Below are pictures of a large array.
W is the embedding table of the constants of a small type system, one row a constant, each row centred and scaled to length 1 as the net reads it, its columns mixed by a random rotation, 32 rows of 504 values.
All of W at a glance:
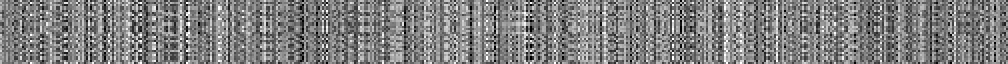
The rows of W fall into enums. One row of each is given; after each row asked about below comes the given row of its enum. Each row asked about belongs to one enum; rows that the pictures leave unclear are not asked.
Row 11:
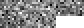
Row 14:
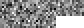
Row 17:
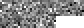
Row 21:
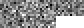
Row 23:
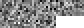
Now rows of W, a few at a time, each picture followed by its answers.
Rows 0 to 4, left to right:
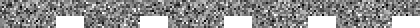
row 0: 14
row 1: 17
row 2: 14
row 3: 21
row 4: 21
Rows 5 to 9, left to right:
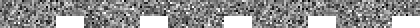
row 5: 23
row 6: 11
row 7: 17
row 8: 23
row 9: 21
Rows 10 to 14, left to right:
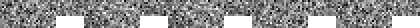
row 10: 14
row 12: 11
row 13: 23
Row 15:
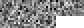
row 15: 23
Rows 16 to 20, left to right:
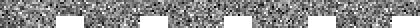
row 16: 11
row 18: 21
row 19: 14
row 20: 17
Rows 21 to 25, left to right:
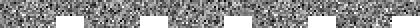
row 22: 14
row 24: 21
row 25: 17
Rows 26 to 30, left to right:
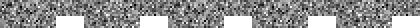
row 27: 21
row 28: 14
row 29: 14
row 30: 21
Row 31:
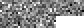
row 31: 17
